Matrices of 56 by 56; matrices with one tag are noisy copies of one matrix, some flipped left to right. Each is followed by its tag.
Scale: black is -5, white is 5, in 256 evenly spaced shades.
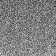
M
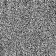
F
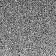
M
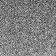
M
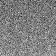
M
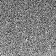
M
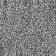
F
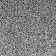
M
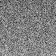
M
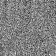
F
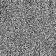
F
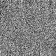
F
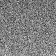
M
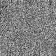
F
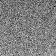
M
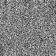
F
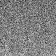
M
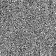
F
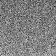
M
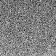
M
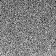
M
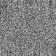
F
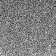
M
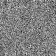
F
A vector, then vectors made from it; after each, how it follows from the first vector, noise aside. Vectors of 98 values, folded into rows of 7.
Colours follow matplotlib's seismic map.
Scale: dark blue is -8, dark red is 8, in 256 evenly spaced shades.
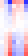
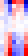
scaled up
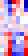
scaled up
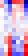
scaled up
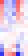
reversed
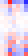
sign-scrambled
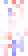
partly zeroed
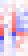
wrapped around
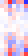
sign-scrambled
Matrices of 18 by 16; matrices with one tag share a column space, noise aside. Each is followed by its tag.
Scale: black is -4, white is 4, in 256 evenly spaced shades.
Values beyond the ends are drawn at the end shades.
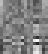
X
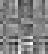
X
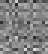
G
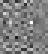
G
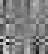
X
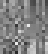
X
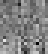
X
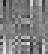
X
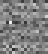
G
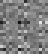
G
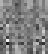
X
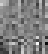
X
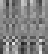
X
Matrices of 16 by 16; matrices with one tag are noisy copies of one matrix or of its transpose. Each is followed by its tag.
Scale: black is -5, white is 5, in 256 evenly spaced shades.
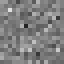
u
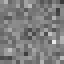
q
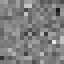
q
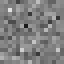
u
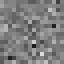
q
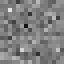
u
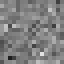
q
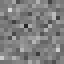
u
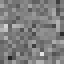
q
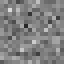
u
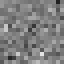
q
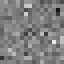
q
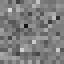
u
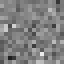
q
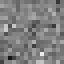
q
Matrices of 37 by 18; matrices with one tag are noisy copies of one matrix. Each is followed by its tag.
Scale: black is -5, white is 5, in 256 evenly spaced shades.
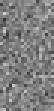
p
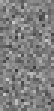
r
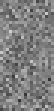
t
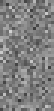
t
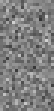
r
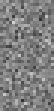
r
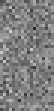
t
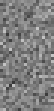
p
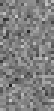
p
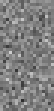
r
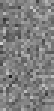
p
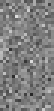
t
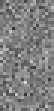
t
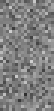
t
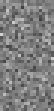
r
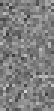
p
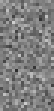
r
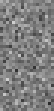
r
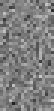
p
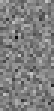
r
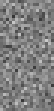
r
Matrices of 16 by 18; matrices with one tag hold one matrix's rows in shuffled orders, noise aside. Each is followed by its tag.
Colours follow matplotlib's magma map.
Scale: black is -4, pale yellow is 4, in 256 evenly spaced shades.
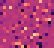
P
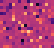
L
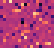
P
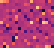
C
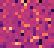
P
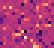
P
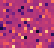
L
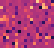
C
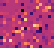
P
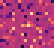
L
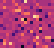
P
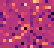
P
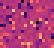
L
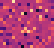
L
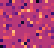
L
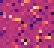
P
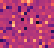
L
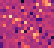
P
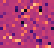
P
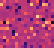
C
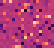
P
